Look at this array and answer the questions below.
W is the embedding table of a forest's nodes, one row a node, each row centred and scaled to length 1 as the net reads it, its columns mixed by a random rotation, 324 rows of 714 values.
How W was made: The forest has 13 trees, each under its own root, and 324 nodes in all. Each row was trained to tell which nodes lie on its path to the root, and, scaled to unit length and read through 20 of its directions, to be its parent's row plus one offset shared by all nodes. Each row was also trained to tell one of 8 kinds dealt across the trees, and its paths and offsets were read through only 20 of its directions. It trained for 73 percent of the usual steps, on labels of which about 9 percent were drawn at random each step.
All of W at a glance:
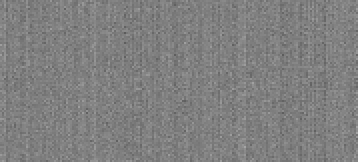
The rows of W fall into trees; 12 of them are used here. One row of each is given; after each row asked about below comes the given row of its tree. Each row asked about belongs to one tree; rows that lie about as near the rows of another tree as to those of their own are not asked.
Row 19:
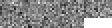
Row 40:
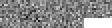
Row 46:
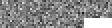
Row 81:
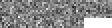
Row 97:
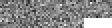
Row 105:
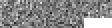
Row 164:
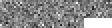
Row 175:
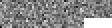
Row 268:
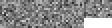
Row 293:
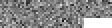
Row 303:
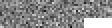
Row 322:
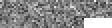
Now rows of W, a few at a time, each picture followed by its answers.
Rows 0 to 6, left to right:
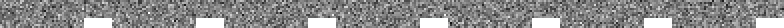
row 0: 164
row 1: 293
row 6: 164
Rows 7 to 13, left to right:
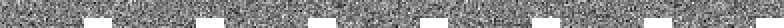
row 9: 164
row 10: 19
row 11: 105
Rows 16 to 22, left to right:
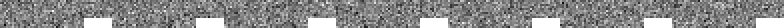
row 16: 293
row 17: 97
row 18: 164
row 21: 97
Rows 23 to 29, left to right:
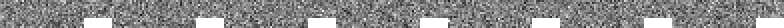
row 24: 105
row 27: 175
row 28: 293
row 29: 105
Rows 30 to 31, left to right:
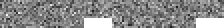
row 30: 268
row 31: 105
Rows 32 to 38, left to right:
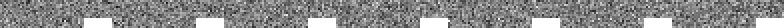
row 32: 293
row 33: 105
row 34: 19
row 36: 175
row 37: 105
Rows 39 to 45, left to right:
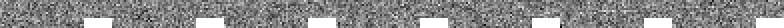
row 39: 164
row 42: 97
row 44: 175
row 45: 164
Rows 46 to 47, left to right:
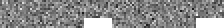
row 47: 303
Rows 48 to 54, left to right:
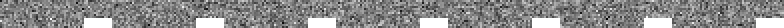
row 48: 175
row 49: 19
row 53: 105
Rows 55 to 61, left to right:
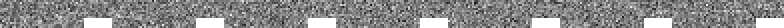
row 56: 293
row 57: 105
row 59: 293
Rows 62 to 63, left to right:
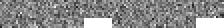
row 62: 175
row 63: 268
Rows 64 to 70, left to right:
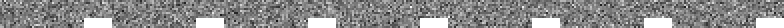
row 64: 164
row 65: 268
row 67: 19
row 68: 19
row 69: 105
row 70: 105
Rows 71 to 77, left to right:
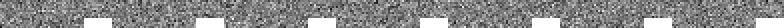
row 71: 175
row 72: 164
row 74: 19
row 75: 105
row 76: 19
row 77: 97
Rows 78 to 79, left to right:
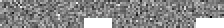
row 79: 268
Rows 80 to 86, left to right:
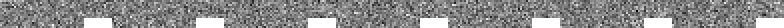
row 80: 105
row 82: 97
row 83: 46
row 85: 97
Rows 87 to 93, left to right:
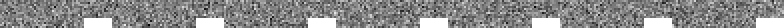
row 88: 19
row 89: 105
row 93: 105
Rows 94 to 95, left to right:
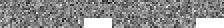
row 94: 293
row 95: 175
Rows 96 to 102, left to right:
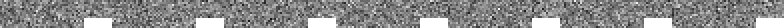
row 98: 19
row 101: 164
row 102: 81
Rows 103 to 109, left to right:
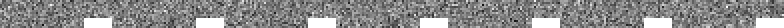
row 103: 19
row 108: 105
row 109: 81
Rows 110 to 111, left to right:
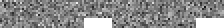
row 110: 164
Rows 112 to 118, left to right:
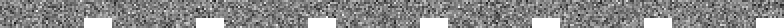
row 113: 97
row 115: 105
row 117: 19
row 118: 19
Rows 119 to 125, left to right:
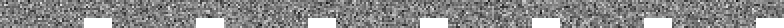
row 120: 164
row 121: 293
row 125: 175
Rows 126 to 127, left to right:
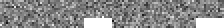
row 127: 164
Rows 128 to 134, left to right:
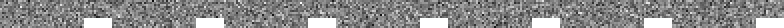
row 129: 293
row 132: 81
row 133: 46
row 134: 164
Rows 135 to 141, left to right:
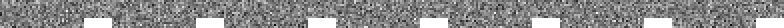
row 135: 46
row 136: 175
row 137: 268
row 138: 105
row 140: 81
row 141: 293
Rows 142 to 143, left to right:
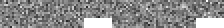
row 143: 322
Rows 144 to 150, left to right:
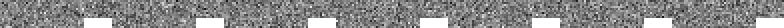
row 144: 293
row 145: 19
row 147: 19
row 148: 293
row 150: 268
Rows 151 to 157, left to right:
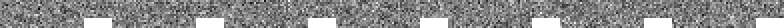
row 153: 293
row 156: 19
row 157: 164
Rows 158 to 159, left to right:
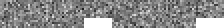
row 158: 175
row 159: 175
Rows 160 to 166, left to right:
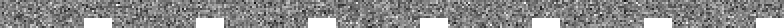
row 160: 19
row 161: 105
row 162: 81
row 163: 19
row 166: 40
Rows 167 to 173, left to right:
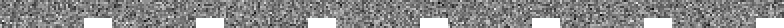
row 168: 19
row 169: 105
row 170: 293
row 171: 293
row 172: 164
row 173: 97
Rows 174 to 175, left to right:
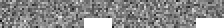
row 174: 164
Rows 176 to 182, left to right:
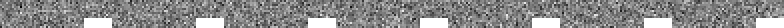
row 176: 175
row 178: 175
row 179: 46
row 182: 19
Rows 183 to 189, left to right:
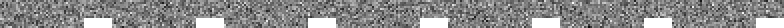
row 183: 97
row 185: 303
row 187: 40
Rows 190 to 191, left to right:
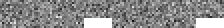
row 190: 40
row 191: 164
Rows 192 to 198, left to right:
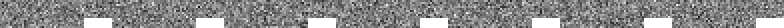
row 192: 293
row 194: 46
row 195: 19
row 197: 322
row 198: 40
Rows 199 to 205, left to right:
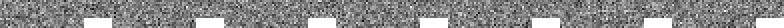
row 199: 40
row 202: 19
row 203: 40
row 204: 175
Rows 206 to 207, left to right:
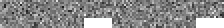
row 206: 303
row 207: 268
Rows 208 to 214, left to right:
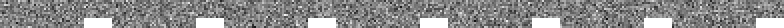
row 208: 105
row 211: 40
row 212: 322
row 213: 105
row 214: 175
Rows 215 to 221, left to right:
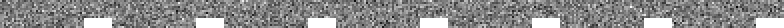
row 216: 97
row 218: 81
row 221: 105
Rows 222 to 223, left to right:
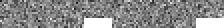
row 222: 175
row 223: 19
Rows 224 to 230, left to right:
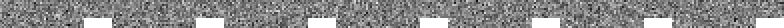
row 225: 164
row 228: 105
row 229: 19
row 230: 19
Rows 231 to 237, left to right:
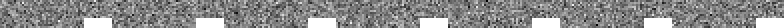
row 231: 81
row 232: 164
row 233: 164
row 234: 97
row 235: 175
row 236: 19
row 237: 105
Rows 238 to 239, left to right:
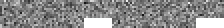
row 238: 105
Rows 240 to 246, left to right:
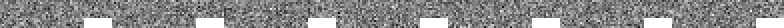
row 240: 164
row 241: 105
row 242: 322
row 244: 164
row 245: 303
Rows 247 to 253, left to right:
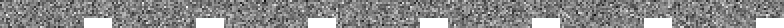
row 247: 268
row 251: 164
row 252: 46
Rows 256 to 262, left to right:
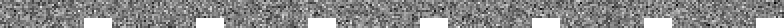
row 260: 19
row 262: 293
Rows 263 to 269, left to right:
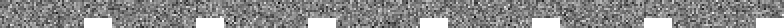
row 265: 105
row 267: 19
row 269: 164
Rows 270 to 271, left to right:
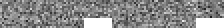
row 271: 164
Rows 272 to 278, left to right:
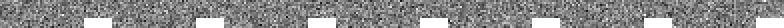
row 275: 175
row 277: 46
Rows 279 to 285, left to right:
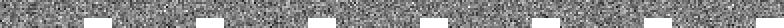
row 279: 164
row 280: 293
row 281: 81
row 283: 164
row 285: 19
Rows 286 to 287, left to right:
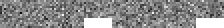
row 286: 40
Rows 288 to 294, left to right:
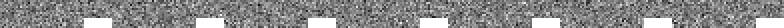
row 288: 164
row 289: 293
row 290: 268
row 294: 164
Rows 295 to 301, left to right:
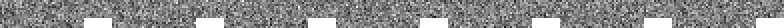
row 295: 164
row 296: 322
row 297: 40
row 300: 175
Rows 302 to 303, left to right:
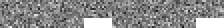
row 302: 19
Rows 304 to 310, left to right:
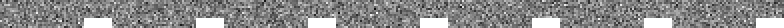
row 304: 81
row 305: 303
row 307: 19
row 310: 293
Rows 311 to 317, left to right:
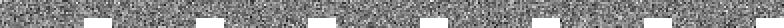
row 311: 164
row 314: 105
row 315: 81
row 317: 19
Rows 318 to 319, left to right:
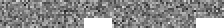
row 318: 105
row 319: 105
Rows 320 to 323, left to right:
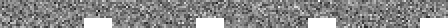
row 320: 105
